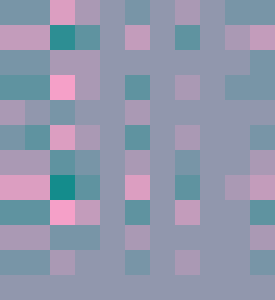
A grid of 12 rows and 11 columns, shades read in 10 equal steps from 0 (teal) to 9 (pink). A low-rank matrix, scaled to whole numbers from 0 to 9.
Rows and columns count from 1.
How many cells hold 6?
22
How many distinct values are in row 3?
3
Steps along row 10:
same down same up up down same same same up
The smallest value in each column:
3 3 0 3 5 3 5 3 5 4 3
